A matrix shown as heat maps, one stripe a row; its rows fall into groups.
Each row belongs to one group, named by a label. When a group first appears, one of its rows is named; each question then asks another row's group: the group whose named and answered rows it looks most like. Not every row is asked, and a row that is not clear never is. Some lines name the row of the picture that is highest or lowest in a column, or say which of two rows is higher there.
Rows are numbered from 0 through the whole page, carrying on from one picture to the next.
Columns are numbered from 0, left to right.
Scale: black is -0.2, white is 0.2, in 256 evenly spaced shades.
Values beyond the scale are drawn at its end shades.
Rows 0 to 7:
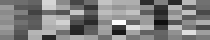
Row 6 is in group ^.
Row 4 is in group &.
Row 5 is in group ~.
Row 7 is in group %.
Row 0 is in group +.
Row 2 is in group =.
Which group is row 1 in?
~
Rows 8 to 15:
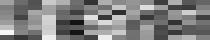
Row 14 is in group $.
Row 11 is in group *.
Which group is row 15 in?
~
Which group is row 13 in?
$
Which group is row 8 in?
~
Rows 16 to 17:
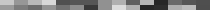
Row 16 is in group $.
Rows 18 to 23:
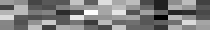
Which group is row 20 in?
$
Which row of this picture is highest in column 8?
20
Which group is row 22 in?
^
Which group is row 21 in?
=
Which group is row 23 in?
%
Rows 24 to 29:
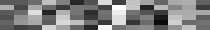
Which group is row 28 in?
%
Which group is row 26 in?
%
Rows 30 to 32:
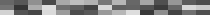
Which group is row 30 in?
%
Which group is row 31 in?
^
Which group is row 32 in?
+
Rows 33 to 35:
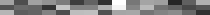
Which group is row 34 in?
%
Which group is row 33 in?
&
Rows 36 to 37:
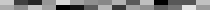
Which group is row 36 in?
&
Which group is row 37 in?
^
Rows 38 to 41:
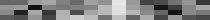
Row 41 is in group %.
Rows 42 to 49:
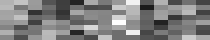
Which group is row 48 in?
+
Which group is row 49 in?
^
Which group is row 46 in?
&
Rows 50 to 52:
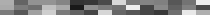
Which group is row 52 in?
^
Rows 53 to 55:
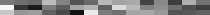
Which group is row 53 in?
+
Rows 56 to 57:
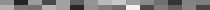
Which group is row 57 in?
+
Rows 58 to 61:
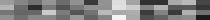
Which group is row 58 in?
=
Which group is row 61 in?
=
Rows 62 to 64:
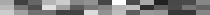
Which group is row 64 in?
$
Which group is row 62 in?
&
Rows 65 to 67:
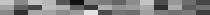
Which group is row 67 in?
*
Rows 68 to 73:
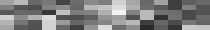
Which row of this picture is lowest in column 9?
71
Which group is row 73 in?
^
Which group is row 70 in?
%
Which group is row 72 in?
+
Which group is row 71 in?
$
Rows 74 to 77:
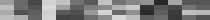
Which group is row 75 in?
+
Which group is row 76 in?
^
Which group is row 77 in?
+
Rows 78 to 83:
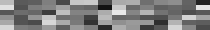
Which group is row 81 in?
^
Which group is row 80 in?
%
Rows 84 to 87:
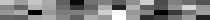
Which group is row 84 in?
$
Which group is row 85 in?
^
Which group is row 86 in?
&
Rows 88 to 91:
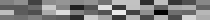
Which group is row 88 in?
+
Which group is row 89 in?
~
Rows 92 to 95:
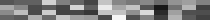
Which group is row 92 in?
~
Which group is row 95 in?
%
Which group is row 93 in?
=
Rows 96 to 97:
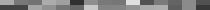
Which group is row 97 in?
*
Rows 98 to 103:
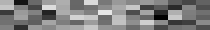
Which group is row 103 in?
*
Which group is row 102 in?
&
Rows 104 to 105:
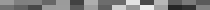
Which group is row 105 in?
&
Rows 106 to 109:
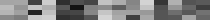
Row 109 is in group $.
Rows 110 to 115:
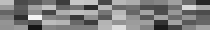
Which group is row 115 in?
&
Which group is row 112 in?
%
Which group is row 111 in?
^
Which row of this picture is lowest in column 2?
115
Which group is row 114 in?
~
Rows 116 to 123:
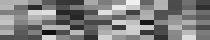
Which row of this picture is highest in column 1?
116
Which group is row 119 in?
$
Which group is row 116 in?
+
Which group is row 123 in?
~
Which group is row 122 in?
=
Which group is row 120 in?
=
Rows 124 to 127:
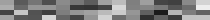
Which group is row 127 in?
^
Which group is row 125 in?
&
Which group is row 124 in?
&
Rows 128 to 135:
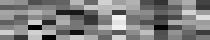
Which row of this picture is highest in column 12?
132
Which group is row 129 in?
*
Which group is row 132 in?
%
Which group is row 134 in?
$
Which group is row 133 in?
&
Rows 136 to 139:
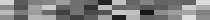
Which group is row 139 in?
^
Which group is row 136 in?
&
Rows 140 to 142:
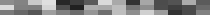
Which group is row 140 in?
$
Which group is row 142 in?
&
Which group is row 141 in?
$
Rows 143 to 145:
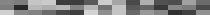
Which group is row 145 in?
$
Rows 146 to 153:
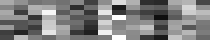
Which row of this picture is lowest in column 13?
151
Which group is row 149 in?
&
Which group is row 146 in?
=
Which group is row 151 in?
~
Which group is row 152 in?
~
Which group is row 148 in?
^
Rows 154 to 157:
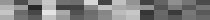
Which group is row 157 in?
+
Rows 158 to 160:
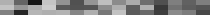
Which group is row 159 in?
$
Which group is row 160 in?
*
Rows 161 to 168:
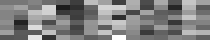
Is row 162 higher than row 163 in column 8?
Yes
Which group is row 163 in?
$
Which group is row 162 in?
+
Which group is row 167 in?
^
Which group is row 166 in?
*
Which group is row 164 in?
^
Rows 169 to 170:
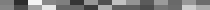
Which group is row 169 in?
*
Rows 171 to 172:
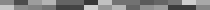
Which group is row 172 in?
$
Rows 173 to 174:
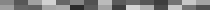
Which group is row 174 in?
~
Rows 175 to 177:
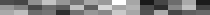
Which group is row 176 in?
=
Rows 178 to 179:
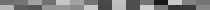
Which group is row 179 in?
&
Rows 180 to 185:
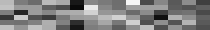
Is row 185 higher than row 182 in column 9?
Yes
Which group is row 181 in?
$
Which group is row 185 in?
$
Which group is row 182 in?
*
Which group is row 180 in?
+
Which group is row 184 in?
+
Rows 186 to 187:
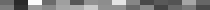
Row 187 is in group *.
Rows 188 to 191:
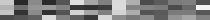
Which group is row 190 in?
=
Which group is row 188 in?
=
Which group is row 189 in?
&
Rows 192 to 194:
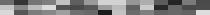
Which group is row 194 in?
&
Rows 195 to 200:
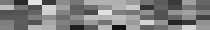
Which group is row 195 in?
*
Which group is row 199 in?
&
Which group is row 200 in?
^
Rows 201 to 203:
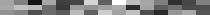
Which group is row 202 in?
$
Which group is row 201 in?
&
